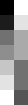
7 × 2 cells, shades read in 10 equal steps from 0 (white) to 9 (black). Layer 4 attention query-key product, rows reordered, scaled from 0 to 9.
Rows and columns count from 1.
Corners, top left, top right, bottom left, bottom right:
9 0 0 6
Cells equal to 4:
1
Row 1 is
9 0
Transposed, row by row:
9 8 5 4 2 1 0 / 0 1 3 3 5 5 6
